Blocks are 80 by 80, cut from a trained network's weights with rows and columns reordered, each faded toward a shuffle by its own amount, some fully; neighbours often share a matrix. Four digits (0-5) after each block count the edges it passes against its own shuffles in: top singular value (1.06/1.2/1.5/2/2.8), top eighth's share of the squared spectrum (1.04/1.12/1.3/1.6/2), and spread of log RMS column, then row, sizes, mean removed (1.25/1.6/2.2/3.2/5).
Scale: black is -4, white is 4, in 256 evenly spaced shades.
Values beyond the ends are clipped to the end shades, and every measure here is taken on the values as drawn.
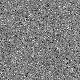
0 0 0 0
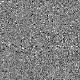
2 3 2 1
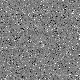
0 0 0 0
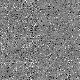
2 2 2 0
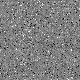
0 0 0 0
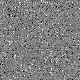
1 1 0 0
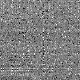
3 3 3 0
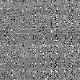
3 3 3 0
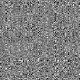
3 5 3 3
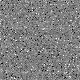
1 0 0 0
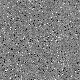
0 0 0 0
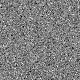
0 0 0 0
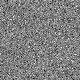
2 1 0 0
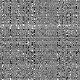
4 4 4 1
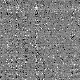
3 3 2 0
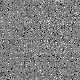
2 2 2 0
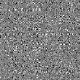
3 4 2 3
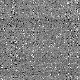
3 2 2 0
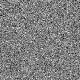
2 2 0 0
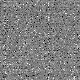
2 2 2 0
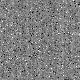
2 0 0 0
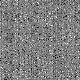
3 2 0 2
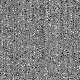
2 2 0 1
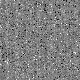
2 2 0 1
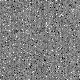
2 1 0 0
